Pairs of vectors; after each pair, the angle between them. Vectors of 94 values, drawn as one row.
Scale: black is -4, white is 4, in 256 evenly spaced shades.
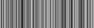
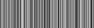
partly opposed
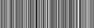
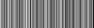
partly aligned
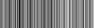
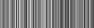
nearly opposite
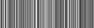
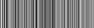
nearly opposite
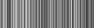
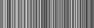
nearly parallel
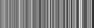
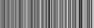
nearly opposite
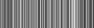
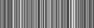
nearly parallel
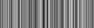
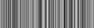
nearly opposite
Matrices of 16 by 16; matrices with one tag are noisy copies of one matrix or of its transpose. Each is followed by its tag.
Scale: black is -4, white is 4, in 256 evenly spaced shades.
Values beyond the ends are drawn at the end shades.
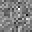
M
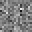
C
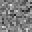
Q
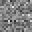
C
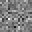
M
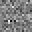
C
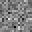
M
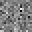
C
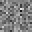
C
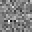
C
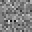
C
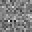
C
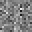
C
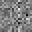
M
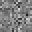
M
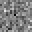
Q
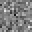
Q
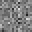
M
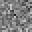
Q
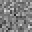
Q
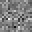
M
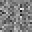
C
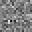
C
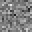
Q
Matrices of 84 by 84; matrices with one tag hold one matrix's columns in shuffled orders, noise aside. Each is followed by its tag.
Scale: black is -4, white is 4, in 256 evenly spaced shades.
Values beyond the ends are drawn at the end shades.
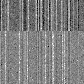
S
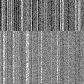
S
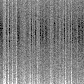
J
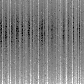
J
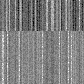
S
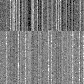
S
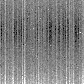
J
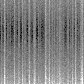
J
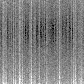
J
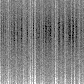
J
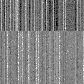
S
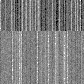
S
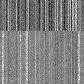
S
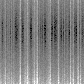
J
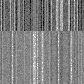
S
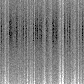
J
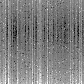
J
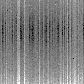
J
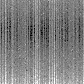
J
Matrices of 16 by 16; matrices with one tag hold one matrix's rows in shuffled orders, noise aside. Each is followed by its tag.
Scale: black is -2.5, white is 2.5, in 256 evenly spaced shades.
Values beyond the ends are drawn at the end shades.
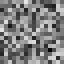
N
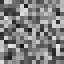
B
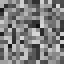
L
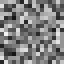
B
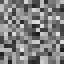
L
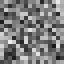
B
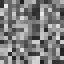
L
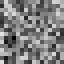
B
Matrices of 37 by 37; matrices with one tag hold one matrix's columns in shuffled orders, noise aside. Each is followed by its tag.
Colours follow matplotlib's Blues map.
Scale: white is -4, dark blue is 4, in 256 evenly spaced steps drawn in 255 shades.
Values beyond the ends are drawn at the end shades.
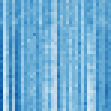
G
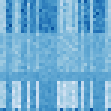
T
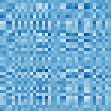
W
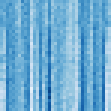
G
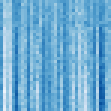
G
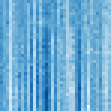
G
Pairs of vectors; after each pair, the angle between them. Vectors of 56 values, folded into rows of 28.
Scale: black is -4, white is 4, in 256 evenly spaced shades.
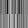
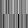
orthogonal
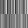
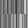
partly aligned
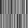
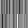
partly opposed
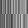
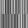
partly aligned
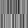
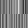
partly opposed
